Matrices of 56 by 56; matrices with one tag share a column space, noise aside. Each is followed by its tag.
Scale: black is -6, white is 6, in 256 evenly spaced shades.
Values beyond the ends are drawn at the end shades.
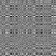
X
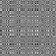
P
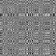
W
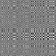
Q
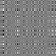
P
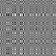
W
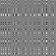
W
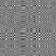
Q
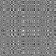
P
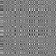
P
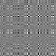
X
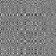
W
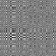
Q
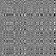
W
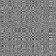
Q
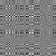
X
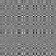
X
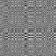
Q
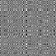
P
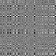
X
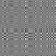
Q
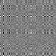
X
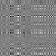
X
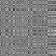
P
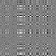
X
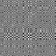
Q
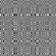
W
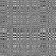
Q
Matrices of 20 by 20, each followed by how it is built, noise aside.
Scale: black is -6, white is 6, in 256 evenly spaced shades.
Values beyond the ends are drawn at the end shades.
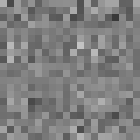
low rank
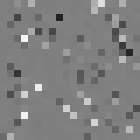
sparse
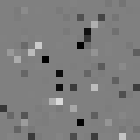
sparse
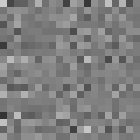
low rank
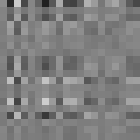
low rank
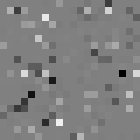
sparse
